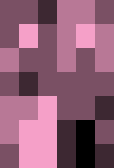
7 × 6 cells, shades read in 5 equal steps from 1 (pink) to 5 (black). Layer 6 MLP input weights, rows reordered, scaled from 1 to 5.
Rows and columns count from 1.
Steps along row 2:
down up down down up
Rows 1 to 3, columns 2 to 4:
3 4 2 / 1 3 2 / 3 3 2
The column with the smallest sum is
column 2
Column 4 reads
2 2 2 3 3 4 4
